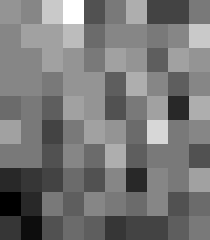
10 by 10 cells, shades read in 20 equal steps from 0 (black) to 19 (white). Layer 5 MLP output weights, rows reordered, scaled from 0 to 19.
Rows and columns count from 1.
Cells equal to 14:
1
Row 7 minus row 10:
5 8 0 2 1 9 2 4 2 -3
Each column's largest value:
12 12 15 19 12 13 13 16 12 15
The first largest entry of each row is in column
4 10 3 7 10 8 6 10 5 10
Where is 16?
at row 6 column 8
